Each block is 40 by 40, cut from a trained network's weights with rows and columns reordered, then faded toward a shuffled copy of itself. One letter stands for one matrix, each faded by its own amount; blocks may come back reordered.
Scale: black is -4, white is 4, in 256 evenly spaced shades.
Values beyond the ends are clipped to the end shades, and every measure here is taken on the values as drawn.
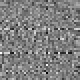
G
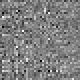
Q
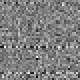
G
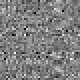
Q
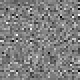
Q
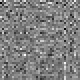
Q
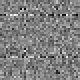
G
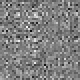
Q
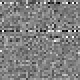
G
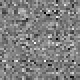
Q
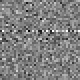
G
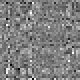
Q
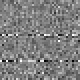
G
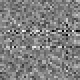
G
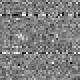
G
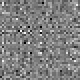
Q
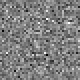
Q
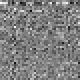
G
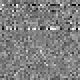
G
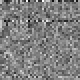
G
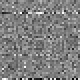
G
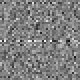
G
